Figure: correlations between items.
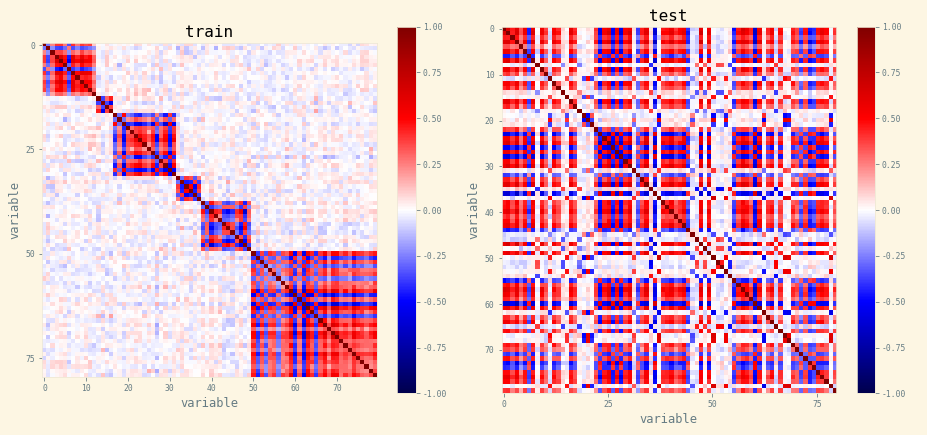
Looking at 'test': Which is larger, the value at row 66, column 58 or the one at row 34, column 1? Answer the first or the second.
the second
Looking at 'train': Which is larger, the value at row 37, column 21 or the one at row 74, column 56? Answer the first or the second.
the first
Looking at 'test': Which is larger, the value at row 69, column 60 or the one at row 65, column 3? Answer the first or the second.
the second
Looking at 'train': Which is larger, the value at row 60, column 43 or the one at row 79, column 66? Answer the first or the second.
the second
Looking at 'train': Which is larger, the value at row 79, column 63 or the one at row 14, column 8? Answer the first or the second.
the first
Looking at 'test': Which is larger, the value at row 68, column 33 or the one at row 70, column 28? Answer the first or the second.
the first
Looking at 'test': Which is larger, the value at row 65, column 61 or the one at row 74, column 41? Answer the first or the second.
the first
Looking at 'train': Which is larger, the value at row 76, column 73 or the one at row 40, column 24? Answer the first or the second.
the first
